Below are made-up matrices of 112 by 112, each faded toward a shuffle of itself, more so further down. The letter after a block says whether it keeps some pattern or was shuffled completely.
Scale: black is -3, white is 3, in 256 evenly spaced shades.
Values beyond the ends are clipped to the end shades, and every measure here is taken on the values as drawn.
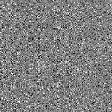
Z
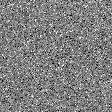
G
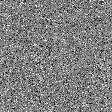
G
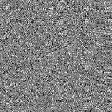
Z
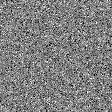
G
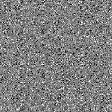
Z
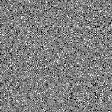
Z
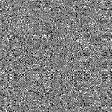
Z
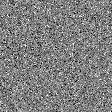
G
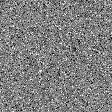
G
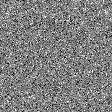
G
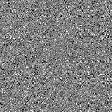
Z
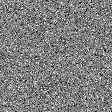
G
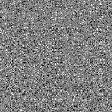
Z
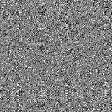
Z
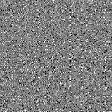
Z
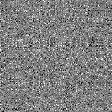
Z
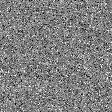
G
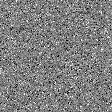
G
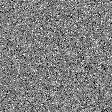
G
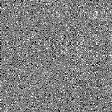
Z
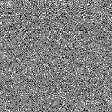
Z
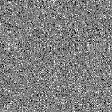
Z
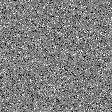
G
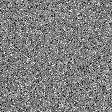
G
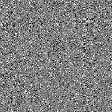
Z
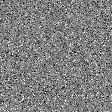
G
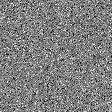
G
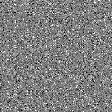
Z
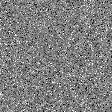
G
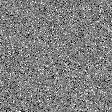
G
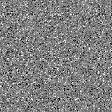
Z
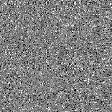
Z
